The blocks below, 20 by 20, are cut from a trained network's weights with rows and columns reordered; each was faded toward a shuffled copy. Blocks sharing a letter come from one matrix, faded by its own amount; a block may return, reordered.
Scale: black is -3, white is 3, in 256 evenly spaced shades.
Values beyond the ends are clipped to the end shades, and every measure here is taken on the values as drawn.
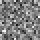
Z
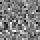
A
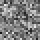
Z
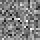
A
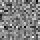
A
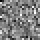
Z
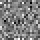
A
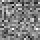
A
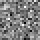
A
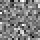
A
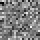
Z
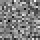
A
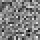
Z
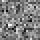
A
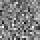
A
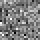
A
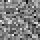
Z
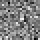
Z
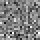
A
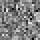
A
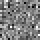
A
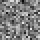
Z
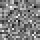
Z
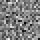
Z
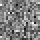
A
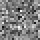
A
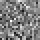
A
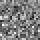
A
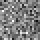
A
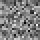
Z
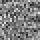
Z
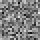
Z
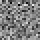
A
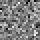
A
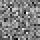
Z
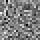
Z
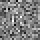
Z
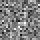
Z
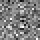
A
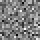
A
